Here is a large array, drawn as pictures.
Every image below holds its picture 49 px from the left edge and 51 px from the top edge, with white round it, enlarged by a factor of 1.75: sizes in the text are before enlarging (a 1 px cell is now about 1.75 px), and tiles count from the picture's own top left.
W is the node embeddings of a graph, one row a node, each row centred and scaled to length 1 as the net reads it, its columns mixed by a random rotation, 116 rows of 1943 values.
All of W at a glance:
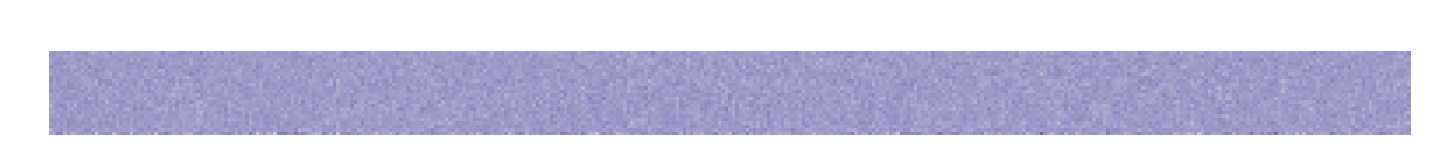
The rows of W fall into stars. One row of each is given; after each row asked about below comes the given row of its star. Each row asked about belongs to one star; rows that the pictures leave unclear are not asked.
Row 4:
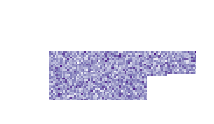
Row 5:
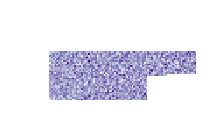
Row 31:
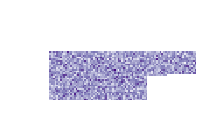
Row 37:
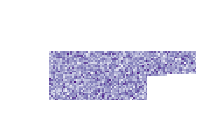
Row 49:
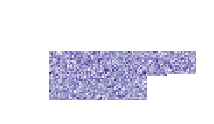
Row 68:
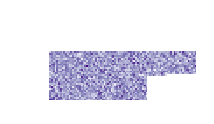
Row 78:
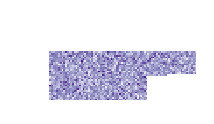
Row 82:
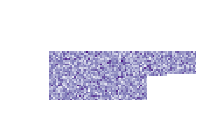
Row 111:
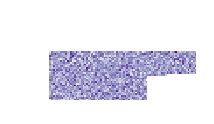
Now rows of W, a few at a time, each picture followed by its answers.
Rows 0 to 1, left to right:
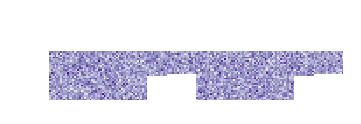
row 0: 49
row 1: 68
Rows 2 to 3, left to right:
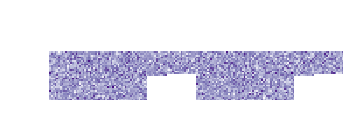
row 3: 49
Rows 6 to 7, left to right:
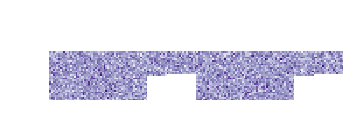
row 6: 49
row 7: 68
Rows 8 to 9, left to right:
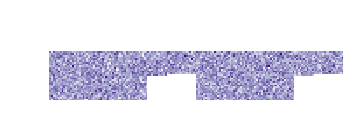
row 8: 37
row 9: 31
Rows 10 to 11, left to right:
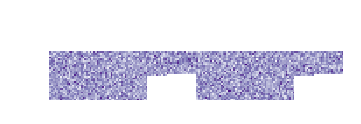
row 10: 49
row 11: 111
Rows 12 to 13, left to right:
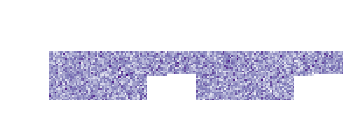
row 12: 82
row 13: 49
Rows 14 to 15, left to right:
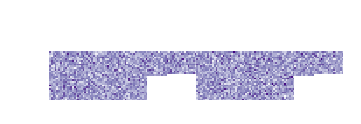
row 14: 78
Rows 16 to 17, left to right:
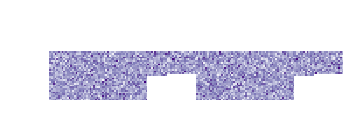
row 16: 111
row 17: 78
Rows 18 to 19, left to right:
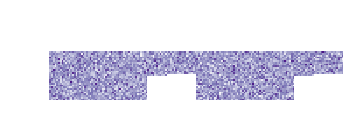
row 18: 49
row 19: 111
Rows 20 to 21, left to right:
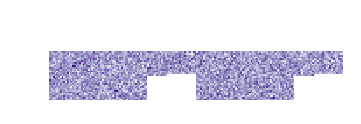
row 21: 68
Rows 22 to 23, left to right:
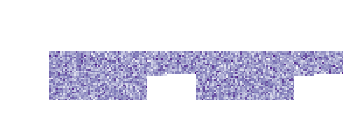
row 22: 31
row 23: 31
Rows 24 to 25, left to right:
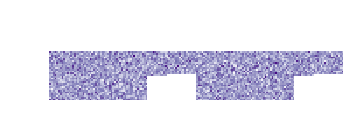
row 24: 49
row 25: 82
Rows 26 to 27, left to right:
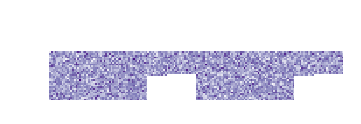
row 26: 68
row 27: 31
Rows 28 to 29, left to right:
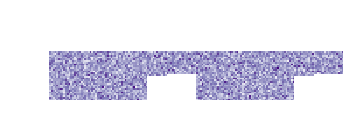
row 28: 4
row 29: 4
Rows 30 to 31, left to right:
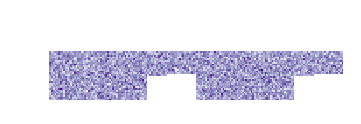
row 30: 4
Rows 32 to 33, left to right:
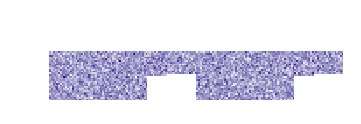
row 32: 31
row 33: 82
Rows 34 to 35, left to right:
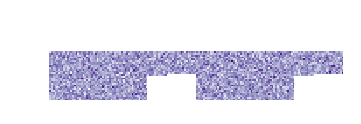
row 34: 5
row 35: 31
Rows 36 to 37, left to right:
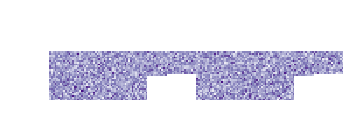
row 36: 78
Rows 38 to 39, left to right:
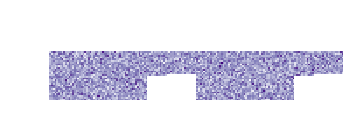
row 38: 4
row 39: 111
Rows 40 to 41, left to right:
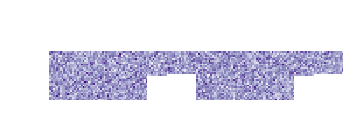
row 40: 4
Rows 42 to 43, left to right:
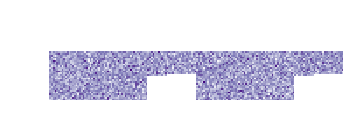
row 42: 37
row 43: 49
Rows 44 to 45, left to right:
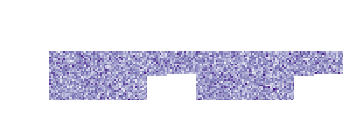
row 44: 49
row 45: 78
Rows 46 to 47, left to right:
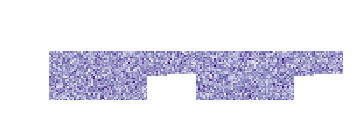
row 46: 37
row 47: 37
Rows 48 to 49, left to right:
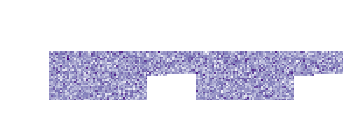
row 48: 37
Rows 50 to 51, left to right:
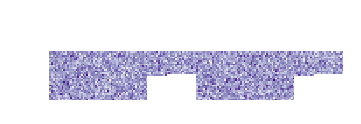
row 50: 78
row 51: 4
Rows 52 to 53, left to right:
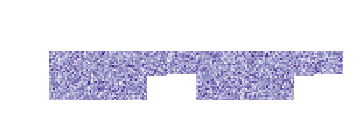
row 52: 111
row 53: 4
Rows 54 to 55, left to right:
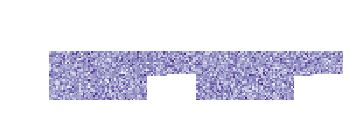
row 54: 5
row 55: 78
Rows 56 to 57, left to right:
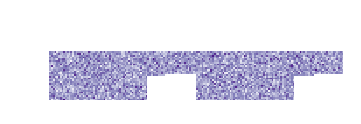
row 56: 49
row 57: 78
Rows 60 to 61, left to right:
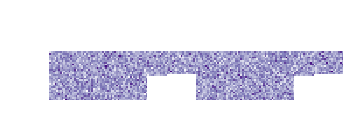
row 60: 4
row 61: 5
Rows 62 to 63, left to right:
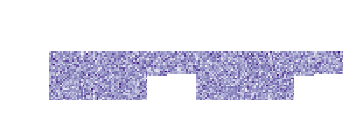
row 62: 68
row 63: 4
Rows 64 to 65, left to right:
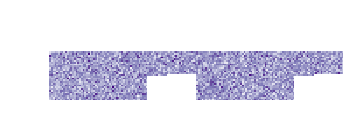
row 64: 5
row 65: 78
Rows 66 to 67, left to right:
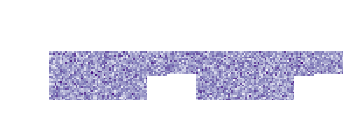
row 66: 4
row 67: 78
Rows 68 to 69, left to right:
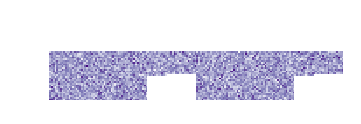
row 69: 111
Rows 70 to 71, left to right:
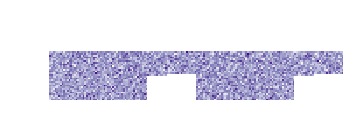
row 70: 5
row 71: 31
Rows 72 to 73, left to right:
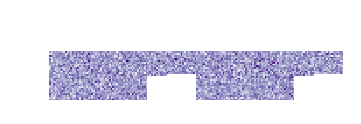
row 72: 5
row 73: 82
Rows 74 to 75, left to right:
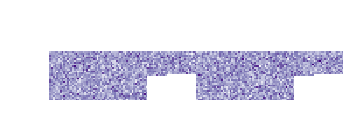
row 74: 5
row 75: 5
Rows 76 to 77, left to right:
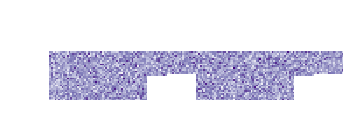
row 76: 5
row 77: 111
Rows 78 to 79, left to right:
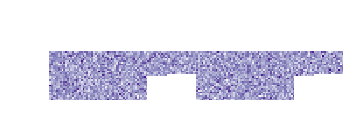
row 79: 111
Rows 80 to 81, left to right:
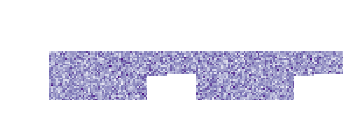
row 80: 82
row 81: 78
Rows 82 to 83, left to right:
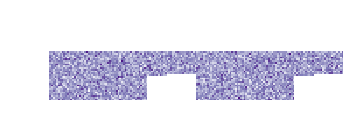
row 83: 82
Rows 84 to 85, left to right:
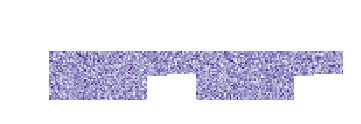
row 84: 49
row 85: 31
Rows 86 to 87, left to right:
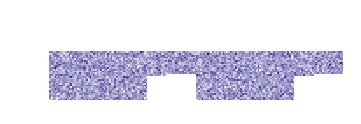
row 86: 31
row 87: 5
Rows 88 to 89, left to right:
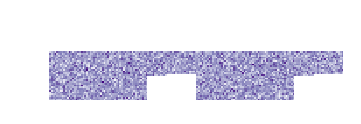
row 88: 111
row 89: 111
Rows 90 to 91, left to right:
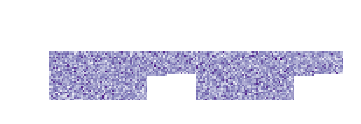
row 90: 37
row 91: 68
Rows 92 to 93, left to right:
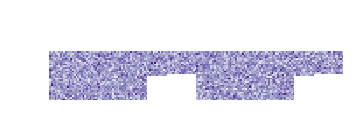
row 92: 82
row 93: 4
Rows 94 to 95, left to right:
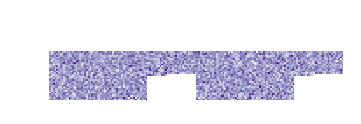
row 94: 111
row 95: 37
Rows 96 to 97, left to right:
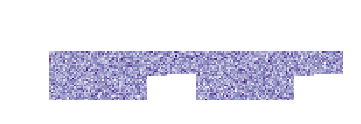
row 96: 111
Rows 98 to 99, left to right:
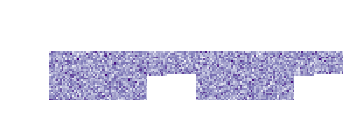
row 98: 68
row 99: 31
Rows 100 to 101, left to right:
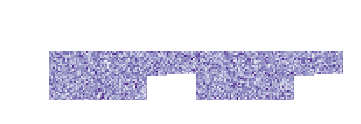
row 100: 37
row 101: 49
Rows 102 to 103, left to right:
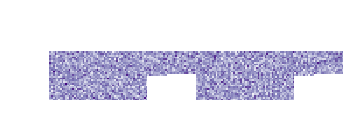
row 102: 111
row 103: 4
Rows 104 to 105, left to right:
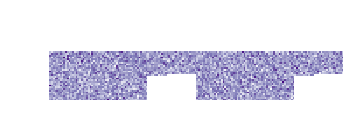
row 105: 4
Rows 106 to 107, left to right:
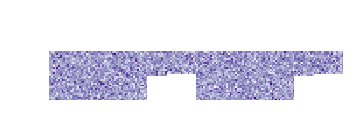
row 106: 37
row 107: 49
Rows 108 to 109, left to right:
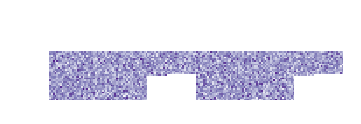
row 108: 78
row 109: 49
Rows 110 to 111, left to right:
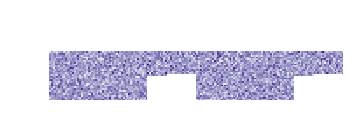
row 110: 82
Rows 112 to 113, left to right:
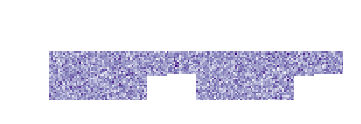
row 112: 68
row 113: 5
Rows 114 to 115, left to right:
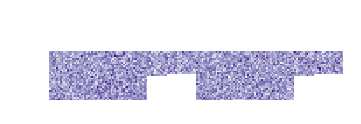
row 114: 68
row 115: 49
